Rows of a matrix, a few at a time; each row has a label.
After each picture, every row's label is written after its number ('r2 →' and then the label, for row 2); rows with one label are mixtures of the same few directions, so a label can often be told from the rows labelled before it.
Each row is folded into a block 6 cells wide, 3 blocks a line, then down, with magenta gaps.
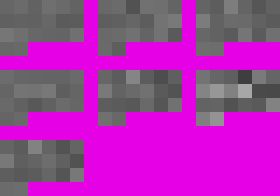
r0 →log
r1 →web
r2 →web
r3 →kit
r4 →web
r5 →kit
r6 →web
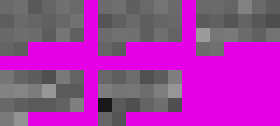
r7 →web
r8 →web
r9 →log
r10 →kit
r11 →log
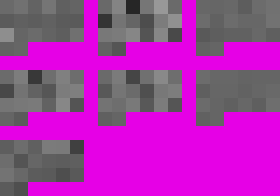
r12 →log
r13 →web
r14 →log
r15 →web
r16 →web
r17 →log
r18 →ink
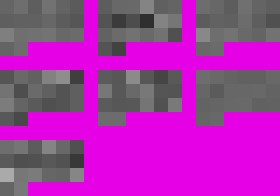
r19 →log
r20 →kit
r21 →log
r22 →ink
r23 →web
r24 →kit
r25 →log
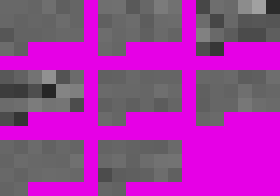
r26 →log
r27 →web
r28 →ink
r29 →kit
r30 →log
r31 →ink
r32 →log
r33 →log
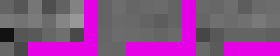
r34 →log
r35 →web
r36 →log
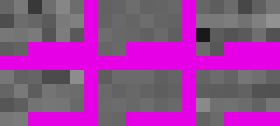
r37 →web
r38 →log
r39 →log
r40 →ink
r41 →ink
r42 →log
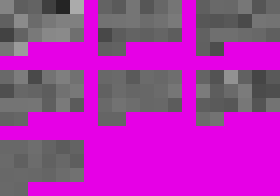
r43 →ink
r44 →log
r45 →kit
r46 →web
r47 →web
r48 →web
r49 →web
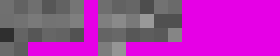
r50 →log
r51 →kit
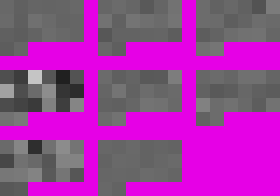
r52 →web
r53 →log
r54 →ink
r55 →web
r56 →ink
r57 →log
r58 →web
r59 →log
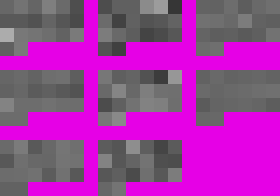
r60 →log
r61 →ink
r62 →kit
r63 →log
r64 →ink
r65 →log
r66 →web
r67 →web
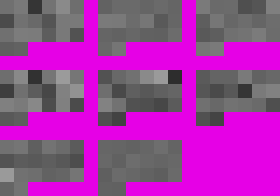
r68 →web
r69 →kit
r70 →ink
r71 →web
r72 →ink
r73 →kit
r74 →log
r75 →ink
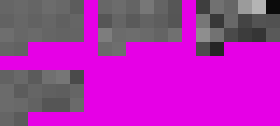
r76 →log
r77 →log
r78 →ink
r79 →ink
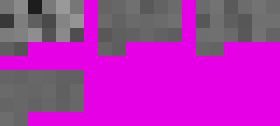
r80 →web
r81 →log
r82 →web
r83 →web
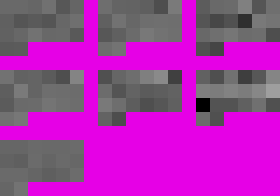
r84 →kit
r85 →ink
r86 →kit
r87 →ink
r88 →ink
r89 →log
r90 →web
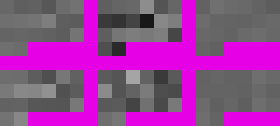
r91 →kit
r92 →kit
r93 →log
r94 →kit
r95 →web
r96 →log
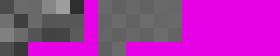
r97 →ink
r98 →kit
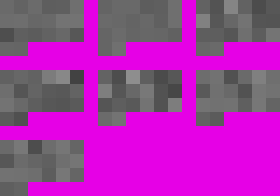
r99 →log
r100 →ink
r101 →web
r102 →ink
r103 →web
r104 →web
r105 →web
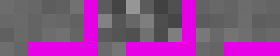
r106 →ink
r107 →web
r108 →log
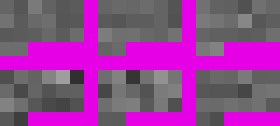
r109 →web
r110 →log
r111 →kit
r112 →ink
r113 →web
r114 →kit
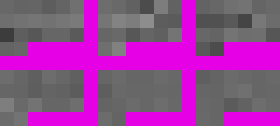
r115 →log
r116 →kit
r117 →kit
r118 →log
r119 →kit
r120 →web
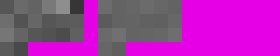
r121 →ink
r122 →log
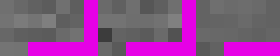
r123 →kit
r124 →log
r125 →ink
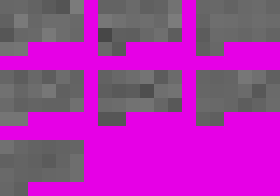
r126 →ink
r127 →log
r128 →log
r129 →kit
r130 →kit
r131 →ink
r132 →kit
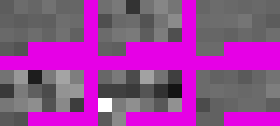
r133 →kit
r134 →web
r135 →kit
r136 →web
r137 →log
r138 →log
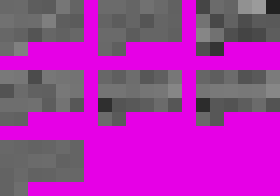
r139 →kit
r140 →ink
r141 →ink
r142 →web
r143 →log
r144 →log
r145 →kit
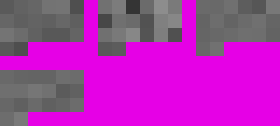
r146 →ink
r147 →web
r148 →ink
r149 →kit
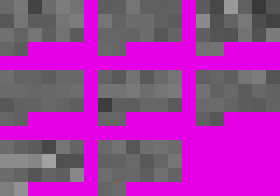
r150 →web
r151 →web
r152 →web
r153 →log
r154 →log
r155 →ink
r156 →kit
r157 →web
